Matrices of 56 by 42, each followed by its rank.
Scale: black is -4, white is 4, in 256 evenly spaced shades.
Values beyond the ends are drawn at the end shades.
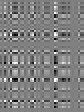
one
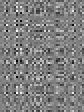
three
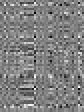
three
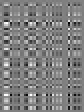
one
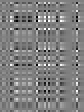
one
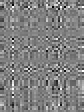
three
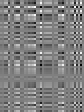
one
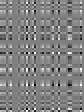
one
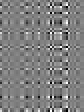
one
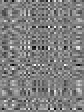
three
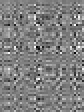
three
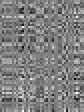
three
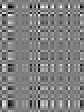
one
